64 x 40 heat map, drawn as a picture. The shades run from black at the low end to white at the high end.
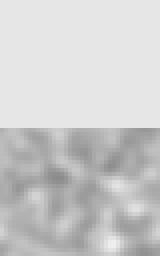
It is made of 2 by 1 panels. Panel 1,1: very high, flat. Panel 2,1: high, blotchy.
